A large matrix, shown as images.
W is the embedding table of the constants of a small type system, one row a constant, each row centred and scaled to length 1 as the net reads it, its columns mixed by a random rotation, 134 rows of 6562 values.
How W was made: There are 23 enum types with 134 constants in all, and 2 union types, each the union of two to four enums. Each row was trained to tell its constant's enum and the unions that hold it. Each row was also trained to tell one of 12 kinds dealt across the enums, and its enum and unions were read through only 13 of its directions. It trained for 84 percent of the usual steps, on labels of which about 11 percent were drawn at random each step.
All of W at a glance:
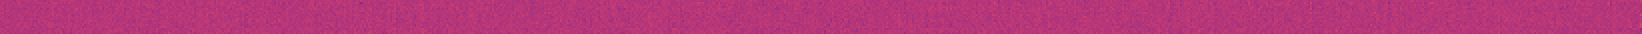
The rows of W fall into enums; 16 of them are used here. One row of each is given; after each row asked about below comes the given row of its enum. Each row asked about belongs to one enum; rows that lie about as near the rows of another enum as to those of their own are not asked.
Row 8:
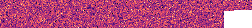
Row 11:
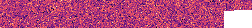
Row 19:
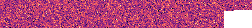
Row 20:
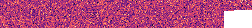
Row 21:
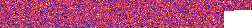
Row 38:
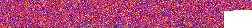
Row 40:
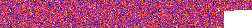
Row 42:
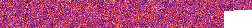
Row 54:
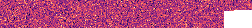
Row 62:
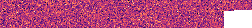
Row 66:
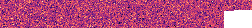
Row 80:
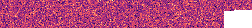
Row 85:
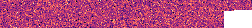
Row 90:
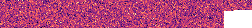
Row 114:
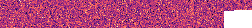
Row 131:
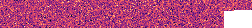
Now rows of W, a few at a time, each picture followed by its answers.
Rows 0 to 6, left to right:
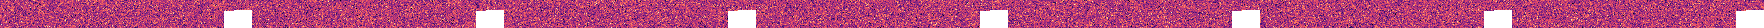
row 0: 38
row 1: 131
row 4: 62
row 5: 85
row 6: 54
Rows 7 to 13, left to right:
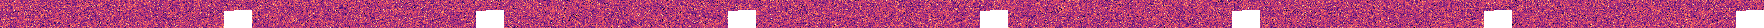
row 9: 40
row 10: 114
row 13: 114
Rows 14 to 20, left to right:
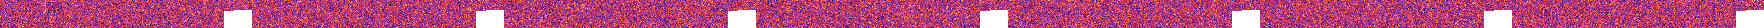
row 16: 54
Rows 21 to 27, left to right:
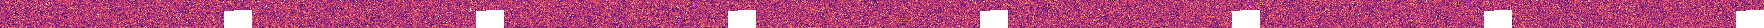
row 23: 21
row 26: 62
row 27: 42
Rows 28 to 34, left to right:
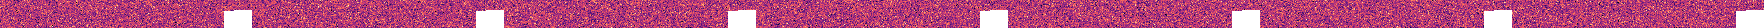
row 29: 42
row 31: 38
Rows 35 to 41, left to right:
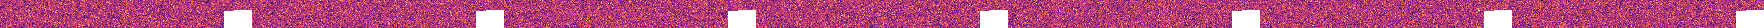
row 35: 114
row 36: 85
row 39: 62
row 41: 8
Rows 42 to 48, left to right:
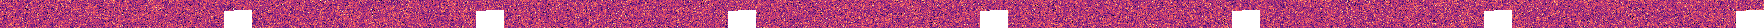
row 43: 62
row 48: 38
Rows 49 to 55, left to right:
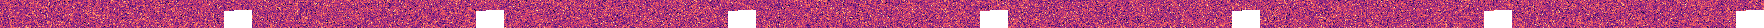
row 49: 42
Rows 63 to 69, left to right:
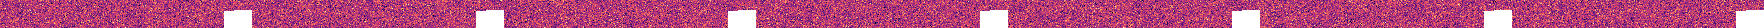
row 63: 85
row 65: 54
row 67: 19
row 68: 38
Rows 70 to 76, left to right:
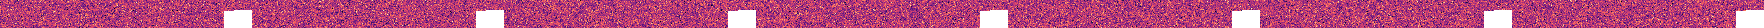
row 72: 62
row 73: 20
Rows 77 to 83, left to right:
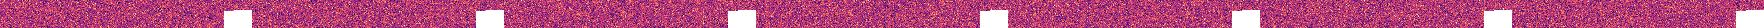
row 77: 40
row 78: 85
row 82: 40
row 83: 131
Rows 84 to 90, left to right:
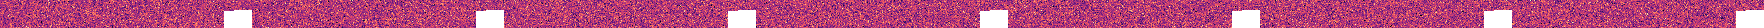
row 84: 42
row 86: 40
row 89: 66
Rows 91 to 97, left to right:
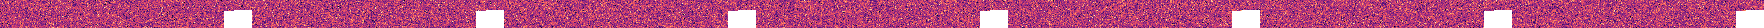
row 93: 21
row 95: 131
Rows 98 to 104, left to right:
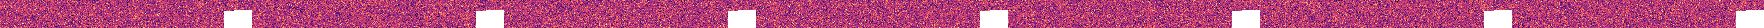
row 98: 40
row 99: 38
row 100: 90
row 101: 20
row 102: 54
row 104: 131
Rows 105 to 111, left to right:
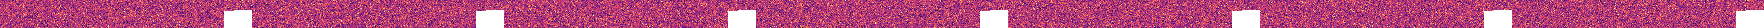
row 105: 40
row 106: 85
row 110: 38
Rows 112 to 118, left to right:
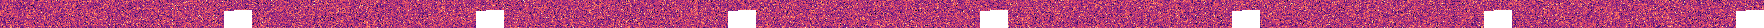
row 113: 85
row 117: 42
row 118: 62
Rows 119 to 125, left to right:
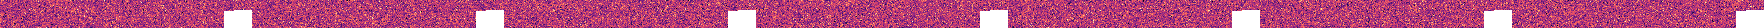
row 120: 19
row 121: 19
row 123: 54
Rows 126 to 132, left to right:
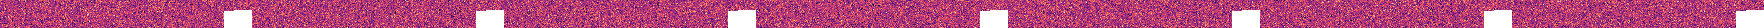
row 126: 42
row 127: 66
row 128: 80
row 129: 54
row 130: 21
